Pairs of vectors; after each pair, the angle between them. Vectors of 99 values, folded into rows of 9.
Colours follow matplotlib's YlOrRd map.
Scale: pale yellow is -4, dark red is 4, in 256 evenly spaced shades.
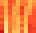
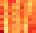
nearly parallel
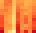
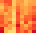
nearly parallel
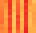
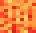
partly opposed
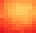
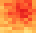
nearly opposite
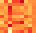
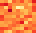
partly aligned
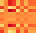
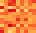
nearly parallel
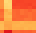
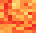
partly opposed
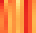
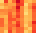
nearly opposite
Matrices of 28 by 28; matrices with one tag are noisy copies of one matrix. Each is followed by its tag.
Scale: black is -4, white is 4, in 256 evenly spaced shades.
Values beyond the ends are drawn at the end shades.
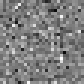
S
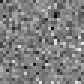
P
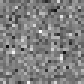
S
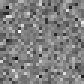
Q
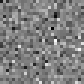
P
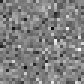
P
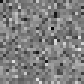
P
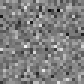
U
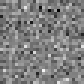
U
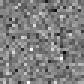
S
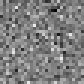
S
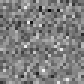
U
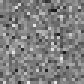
S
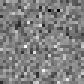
U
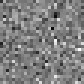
P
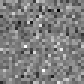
U
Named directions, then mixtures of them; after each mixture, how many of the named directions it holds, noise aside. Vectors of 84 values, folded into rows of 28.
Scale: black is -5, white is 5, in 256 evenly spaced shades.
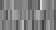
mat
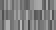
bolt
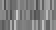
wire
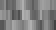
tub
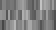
three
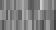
two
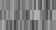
three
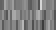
one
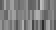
two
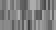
three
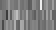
three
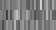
three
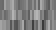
three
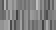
two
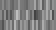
two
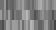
two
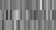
three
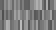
one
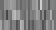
three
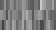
two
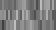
three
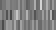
three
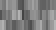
one
